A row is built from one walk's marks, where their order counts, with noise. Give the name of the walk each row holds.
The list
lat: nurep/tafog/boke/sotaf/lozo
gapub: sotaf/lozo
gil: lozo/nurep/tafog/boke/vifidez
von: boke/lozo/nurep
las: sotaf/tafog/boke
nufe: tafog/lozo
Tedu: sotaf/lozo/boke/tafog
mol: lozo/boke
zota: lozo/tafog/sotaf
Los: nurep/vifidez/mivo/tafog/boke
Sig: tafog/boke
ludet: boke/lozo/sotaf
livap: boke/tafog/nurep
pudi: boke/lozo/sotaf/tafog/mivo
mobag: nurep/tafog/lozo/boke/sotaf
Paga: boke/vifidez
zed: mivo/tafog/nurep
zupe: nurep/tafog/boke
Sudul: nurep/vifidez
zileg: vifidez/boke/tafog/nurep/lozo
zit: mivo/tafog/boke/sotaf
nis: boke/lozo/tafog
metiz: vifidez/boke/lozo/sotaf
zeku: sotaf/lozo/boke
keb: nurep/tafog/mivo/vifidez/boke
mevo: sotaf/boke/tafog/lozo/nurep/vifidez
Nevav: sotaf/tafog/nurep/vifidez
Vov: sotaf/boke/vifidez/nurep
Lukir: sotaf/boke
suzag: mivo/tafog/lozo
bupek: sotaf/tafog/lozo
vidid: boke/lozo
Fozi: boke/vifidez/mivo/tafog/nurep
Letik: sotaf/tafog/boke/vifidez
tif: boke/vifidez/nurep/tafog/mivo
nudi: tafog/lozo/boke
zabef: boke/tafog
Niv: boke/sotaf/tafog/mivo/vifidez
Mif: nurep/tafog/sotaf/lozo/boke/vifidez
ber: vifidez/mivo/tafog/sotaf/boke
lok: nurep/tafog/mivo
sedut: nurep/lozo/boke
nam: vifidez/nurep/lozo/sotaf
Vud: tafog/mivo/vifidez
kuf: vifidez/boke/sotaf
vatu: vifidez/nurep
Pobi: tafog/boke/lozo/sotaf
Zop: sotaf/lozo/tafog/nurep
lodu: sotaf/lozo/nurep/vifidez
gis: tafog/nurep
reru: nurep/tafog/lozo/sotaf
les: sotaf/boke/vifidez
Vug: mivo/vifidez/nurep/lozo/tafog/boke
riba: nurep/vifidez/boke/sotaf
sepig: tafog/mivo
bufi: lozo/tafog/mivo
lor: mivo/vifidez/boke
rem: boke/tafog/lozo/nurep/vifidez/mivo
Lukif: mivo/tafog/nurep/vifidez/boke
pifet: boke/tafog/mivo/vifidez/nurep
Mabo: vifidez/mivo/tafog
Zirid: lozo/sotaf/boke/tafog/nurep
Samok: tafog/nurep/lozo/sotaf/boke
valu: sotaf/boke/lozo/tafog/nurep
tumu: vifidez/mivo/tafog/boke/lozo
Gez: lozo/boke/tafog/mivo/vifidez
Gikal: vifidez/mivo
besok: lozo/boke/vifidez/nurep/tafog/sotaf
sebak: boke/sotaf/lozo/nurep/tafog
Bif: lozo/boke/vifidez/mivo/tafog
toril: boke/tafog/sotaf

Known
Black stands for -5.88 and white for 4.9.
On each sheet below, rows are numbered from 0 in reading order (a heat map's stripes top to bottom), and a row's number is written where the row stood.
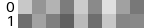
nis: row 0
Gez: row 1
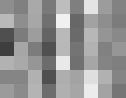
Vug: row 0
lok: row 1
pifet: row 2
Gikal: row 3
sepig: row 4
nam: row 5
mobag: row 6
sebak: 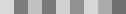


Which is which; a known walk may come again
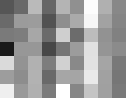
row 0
sedut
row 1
metiz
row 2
Fozi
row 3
riba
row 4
nis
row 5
mobag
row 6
suzag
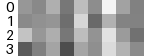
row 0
nudi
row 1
tif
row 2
Tedu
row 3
lodu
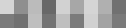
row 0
reru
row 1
livap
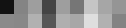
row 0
Sudul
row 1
nam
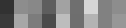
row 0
keb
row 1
Gikal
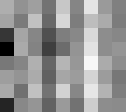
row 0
tumu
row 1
gis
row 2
Letik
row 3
les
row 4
vidid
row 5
besok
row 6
zileg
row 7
Lukif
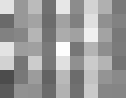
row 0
nufe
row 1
Sig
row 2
Samok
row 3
bufi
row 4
Zop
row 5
pifet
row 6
Los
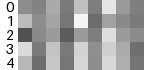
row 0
Vug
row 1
lok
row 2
gil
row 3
sebak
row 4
valu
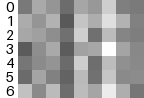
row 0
zit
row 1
gapub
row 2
Bif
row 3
zeku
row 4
rem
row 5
Gez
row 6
lat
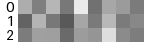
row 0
zed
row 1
Niv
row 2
las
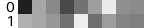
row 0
kuf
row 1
sepig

